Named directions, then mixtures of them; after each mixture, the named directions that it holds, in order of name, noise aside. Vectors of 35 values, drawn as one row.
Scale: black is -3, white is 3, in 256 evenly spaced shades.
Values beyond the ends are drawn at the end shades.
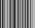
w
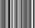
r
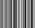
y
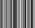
y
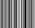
r, y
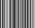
w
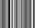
r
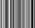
r, w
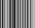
w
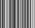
w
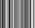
r, w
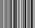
y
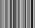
r, y
